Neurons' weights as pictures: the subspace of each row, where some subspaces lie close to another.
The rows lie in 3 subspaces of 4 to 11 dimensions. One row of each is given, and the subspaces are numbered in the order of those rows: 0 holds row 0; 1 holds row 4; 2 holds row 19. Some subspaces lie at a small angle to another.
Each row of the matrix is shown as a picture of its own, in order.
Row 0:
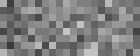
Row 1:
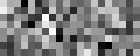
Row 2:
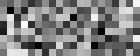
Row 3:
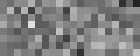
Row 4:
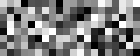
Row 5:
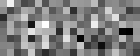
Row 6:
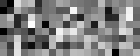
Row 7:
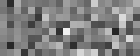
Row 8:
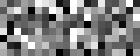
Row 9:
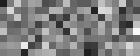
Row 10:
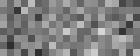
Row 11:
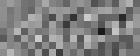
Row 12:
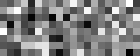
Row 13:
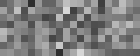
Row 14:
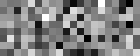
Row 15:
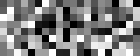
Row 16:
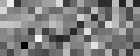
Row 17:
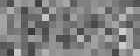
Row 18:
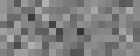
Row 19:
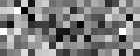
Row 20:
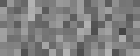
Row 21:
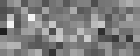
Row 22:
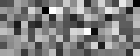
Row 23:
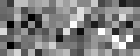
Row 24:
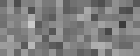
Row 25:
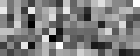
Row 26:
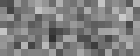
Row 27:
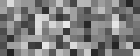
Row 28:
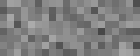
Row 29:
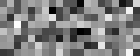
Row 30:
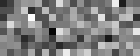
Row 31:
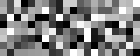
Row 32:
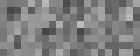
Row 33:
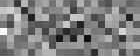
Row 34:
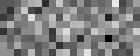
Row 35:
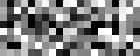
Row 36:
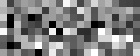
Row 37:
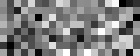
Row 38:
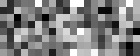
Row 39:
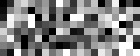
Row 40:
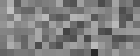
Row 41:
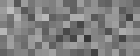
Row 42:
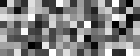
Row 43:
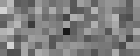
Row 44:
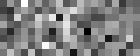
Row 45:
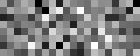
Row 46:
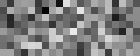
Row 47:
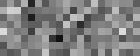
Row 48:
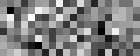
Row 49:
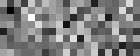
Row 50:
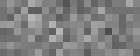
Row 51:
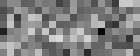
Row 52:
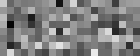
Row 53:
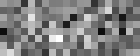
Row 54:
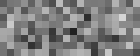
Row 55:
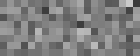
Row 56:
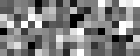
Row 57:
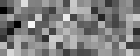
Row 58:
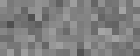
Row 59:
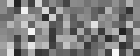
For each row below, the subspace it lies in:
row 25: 1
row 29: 0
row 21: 2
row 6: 1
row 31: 1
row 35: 2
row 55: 0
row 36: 2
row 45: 0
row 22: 0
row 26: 0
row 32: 0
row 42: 0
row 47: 0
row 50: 0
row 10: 2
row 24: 1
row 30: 1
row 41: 2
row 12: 0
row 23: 1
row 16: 0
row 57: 1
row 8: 0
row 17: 1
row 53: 0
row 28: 1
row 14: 0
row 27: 1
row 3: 1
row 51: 2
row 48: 0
